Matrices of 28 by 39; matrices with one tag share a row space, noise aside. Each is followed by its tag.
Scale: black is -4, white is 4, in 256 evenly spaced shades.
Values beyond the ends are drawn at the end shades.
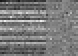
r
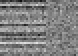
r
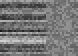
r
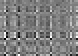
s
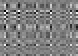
s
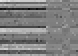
r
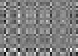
s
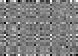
s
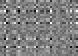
s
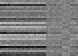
r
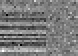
r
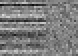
r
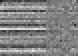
r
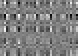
s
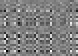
s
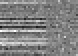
r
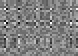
s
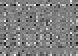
s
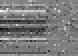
r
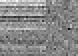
r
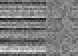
r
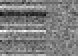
r
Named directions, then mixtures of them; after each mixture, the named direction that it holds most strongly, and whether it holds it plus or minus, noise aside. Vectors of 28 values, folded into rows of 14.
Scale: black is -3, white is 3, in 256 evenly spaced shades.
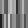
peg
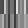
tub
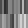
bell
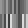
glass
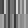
tub, plus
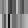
peg, minus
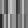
peg, plus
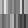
bell, minus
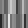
peg, plus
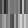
bell, plus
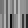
glass, minus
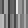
tub, plus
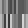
glass, plus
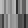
tub, minus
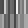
tub, plus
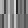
tub, minus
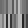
glass, minus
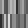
peg, plus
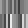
glass, plus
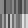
glass, plus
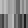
bell, minus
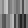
bell, minus
